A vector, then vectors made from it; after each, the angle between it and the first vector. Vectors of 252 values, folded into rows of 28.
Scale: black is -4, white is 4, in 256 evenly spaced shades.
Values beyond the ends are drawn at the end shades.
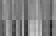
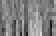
nearly parallel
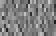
orthogonal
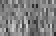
partly opposed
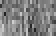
partly opposed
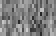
partly opposed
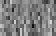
partly opposed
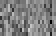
partly aligned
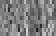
partly opposed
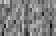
partly aligned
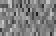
orthogonal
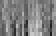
nearly parallel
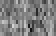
partly opposed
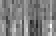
nearly opposite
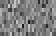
orthogonal
